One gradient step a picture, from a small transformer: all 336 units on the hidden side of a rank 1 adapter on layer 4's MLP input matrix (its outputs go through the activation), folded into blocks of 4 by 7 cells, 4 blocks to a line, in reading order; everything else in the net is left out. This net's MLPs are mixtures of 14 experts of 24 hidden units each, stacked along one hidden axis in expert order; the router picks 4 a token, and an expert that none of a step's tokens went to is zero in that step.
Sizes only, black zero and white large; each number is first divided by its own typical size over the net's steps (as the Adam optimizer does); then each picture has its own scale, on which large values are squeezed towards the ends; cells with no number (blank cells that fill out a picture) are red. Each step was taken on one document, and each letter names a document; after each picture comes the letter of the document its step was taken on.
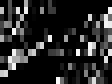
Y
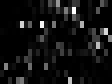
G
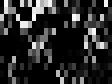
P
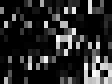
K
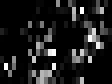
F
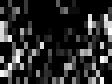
Y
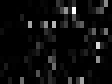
G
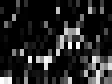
K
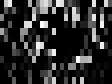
P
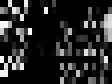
Y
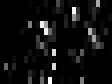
F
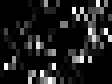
F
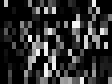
P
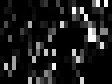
F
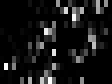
F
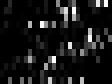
G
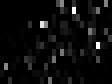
G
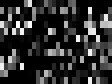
Y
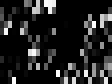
P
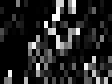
K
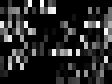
Y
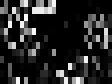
P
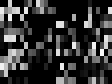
Y
